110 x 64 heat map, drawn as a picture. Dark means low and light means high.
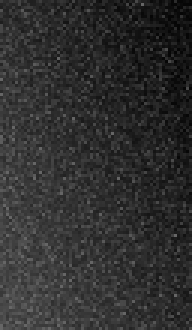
Grain: fine. Odd rows or columns: none. Average level on the scale: 20%. Stripes: none. Ninth with the lowest average: top right. Mirror symmetry: none. Slope: up to the bottom left. Ninth with the highest average: bottom left.
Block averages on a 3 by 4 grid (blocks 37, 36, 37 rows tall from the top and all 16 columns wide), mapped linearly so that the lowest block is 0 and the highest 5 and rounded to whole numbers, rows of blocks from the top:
3 2 1 0 | 4 3 2 1 | 5 4 3 2
